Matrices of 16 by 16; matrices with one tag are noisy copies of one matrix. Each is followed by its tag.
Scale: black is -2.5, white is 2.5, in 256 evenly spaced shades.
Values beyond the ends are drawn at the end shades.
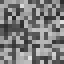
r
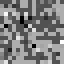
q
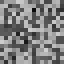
r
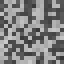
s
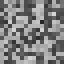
s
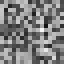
r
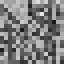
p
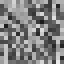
p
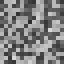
s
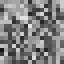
p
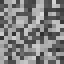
s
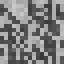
p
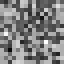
q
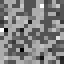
s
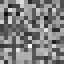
r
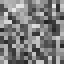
p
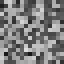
s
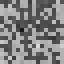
q
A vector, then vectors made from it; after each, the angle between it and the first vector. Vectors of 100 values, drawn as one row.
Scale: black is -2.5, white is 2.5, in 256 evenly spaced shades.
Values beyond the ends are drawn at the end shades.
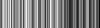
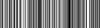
partly aligned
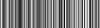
orthogonal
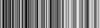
nearly opposite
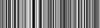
orthogonal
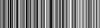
partly opposed
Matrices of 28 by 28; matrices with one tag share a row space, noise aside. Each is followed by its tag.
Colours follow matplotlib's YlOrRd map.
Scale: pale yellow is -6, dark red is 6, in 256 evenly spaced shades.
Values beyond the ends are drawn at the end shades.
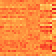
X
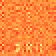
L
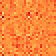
L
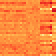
X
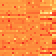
X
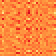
L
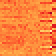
X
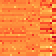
X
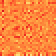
L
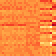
X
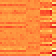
X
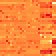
X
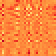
L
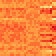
X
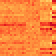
X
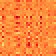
L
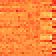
X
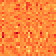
L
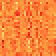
L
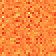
L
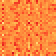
L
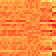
X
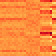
X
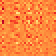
L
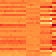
X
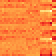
X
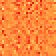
L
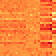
X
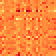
L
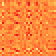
L
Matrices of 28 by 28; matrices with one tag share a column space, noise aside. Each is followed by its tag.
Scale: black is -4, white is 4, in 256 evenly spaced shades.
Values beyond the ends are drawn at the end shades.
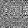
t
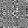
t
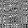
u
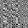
u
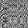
u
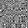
u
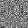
t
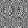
t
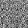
u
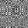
t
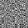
u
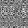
t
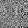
t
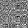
u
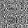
u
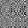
t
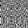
u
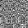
u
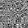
u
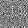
t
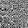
u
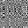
t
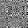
t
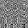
u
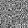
u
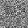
t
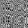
u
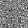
u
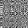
t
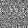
t
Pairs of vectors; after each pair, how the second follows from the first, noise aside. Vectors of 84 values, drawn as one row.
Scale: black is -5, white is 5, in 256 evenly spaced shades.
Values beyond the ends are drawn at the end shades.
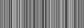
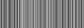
shuffled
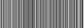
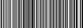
scaled up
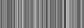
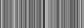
wrapped around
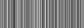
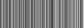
wrapped around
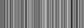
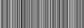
shuffled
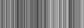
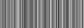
sign-scrambled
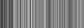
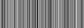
shuffled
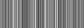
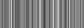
shuffled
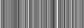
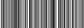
scaled up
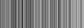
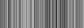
wrapped around
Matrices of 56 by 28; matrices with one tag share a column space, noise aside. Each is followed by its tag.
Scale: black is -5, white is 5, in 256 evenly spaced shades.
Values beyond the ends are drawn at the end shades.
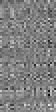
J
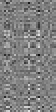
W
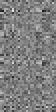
W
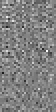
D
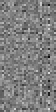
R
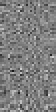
R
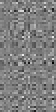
W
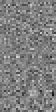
R
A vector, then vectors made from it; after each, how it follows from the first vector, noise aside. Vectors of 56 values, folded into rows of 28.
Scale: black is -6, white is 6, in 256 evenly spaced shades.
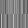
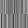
negated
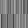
sign-scrambled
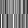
scaled up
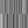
sign-scrambled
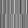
reversed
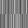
reversed
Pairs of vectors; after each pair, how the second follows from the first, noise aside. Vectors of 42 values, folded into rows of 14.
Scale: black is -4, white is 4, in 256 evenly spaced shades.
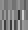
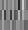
wrapped around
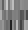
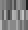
wrapped around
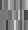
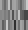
sign-scrambled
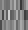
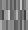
sign-scrambled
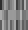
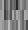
wrapped around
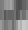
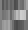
wrapped around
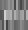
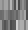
wrapped around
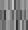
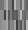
sign-scrambled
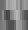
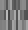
sign-scrambled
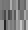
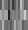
wrapped around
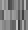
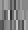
wrapped around
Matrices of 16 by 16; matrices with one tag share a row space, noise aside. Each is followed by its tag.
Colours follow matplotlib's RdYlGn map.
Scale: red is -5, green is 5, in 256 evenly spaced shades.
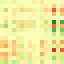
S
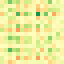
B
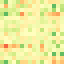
S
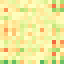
S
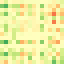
S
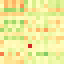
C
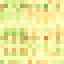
C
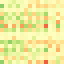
C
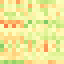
C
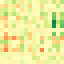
S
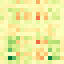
B
